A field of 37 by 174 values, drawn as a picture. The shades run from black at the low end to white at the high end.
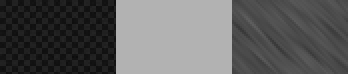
The table splits into one row of 3 panels. Panel 1,1: very low, checkered, faint in contrast. Panel 1,2: high, flat. Panel 1,3: low, slanting down to the right, faint in contrast.
